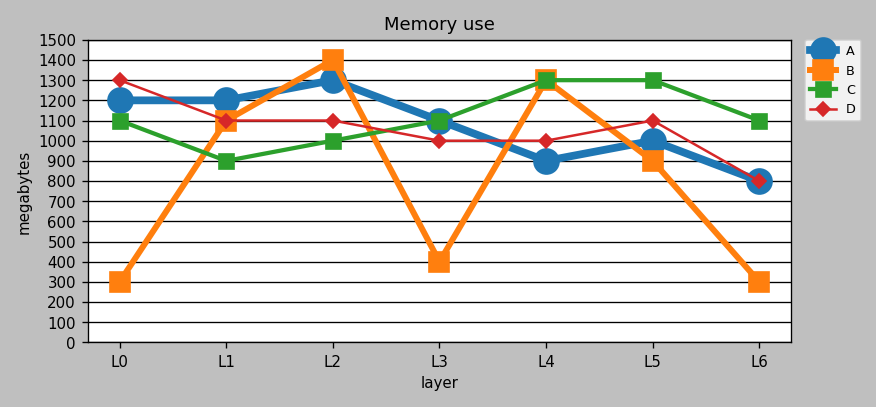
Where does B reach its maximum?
L2
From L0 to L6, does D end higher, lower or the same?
lower
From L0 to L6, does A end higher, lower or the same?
lower
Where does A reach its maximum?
L2
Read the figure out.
Title: Memory use
x-axis: layer, ticks L0 L1 L2 L3 L4 L5 L6
y-axis: megabytes, ticks 0 100 200 300 400 500 600 700 800 900 1000 1100 1200 1300 1400 1500
Legend: A, B, C, D
Values:
A: 1200 1200 1300 1100 900 1000 800
B: 300 1100 1400 400 1300 900 300
C: 1100 900 1000 1100 1300 1300 1100
D: 1300 1100 1100 1000 1000 1100 800
